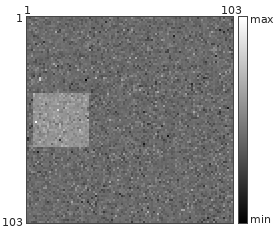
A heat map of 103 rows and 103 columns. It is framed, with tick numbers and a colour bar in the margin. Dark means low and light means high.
The ninth with the highest average is the middle left. In the middle left lies a patch that is higher than the rest. No regular stripes run through it.
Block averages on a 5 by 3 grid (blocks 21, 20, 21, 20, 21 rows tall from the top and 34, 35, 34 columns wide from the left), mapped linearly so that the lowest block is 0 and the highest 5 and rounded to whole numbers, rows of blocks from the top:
0 0 0 | 1 0 0 | 5 0 0 | 1 0 0 | 0 0 0
